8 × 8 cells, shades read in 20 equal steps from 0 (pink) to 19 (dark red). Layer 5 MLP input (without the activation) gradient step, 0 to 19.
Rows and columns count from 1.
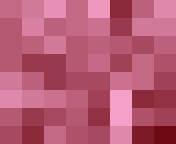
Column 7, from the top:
8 5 11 7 7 15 10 17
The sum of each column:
62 71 65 70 70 58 80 83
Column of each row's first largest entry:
6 6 7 2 3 7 5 8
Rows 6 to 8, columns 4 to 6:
8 12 0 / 9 14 0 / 10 11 3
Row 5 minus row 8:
-6 -7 6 1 0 3 -10 -7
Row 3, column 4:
9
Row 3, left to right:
9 8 5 9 8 9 11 8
